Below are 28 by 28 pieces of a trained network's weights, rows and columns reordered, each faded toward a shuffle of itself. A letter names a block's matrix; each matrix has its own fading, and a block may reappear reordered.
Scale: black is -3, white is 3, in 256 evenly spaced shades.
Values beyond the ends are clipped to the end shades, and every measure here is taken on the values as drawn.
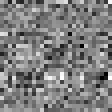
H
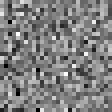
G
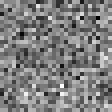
G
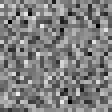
G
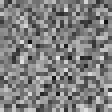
G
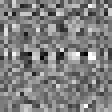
H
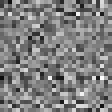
H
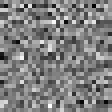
H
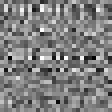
H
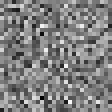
G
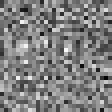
G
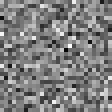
G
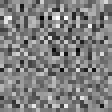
H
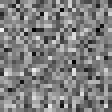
G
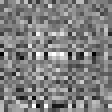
H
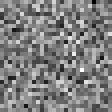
G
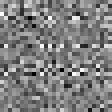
H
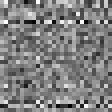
H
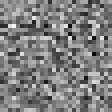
H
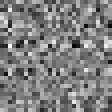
H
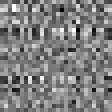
H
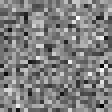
G
